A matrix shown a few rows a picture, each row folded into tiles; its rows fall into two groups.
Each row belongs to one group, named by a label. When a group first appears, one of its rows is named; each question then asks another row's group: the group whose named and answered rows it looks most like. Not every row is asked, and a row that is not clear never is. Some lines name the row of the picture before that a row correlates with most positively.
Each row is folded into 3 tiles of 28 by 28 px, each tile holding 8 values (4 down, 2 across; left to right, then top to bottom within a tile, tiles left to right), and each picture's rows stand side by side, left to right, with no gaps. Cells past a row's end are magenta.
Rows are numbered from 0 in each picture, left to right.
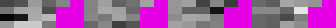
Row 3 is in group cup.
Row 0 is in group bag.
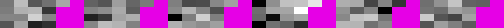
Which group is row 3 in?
cup
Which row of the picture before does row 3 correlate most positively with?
3
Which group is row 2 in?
bag
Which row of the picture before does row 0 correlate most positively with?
1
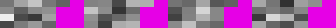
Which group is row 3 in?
bag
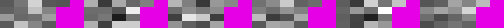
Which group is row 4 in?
cup
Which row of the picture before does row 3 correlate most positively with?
0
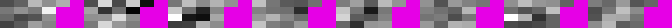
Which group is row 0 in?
cup
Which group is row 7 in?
bag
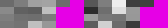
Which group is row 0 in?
cup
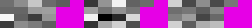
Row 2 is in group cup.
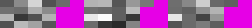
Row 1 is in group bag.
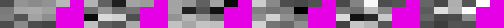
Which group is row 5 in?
cup
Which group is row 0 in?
cup
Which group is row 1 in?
bag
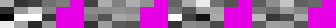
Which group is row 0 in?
bag
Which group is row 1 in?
cup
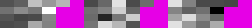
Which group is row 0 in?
cup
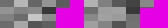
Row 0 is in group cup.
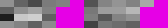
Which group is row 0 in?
bag
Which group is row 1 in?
cup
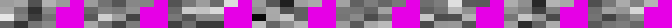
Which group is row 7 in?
cup
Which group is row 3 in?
bag
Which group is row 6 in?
bag
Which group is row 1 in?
bag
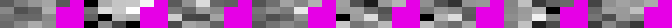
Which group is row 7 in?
cup
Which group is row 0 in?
cup
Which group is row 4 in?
bag
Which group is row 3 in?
cup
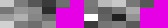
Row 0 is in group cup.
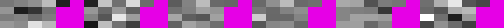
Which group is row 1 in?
cup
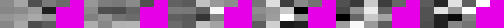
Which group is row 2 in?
cup
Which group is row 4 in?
bag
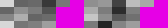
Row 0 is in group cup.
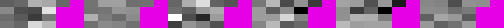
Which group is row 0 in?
cup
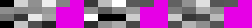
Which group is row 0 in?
cup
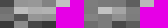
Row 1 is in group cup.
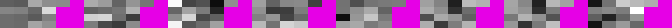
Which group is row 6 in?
bag
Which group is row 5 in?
bag
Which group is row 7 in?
cup
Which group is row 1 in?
bag
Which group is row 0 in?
cup
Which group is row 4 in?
bag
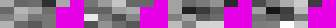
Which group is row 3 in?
cup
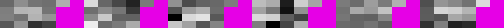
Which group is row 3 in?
bag
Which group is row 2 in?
bag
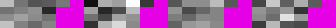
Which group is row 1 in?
cup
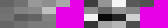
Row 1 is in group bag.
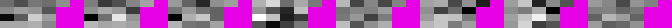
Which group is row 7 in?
bag
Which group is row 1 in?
bag
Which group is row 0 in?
bag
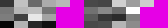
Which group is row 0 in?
cup
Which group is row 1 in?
cup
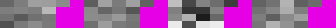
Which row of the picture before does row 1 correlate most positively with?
0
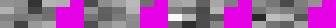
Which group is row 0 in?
bag
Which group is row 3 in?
bag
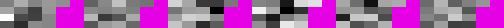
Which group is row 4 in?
bag
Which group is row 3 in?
bag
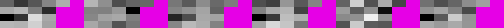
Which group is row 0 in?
bag
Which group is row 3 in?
bag
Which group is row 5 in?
bag
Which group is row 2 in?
bag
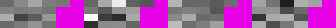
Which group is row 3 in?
bag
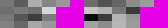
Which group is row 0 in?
cup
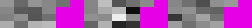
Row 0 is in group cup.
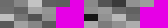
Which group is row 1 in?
bag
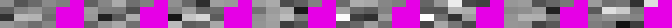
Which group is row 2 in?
bag
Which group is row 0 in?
bag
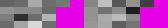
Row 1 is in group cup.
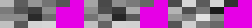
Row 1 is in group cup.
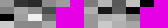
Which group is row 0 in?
bag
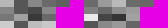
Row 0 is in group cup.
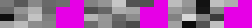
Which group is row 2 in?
bag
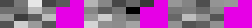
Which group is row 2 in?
bag
